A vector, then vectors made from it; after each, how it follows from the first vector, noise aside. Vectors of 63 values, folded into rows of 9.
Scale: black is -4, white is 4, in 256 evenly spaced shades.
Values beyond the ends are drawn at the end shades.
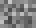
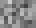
sign-scrambled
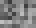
sign-scrambled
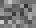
sign-scrambled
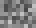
reversed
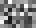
scaled up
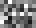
scaled up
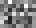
scaled up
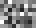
scaled up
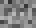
sign-scrambled
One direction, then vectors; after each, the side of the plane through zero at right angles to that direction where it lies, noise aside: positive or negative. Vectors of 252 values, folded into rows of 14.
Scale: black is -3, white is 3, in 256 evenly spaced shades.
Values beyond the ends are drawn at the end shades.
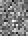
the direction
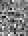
negative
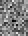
negative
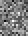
positive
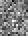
positive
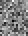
negative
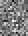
positive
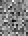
negative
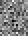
negative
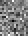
negative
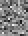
positive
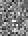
positive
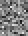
positive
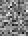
negative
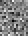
negative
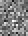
positive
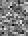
negative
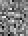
positive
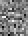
positive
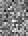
positive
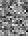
positive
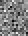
negative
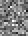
positive
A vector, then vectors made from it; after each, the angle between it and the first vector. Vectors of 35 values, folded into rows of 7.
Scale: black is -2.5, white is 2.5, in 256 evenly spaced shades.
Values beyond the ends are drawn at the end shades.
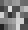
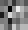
partly opposed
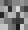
nearly opposite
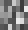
partly aligned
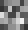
nearly parallel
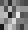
partly aligned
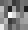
partly opposed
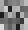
nearly opposite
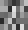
partly opposed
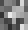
partly opposed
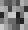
nearly opposite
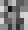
partly opposed
